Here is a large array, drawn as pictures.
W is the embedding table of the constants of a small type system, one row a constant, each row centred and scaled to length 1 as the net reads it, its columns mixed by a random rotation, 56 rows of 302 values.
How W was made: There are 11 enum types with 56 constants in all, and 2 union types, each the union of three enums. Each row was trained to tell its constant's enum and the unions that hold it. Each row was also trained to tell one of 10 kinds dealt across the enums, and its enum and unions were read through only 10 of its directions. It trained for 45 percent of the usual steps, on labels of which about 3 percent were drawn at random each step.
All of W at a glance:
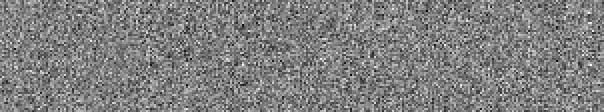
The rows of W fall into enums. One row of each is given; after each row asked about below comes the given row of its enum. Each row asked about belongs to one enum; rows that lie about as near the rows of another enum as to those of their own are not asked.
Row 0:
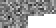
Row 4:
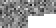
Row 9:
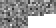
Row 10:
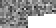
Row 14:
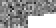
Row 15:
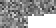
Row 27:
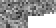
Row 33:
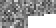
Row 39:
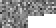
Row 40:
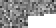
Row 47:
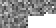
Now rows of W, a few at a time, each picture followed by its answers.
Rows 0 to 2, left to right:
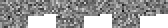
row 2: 4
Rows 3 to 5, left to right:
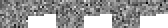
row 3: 0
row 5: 14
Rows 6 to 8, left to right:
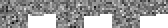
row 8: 9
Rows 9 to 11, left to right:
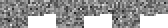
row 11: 4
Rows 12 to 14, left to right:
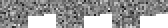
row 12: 14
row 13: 27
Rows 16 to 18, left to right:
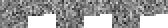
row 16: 47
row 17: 40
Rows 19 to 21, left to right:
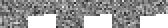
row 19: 10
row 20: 15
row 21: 47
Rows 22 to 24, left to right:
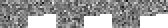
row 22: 0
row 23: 33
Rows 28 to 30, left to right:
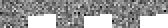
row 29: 10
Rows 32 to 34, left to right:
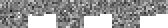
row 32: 4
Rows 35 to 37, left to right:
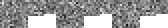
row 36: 47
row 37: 0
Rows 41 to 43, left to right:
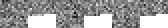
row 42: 27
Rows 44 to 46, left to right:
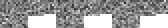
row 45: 0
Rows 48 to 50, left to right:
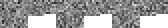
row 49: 15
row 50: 15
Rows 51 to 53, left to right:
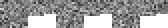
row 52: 14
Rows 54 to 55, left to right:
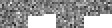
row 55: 15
